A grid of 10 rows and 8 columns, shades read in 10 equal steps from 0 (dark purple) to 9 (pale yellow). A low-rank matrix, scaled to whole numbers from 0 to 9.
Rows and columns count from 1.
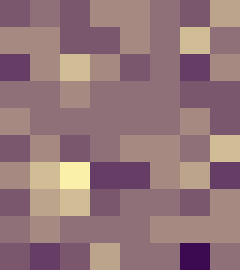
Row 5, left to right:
5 4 4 4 4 4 5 3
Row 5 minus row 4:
1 0 -1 0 0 0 2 0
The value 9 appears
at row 7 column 3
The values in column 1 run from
2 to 5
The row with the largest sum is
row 7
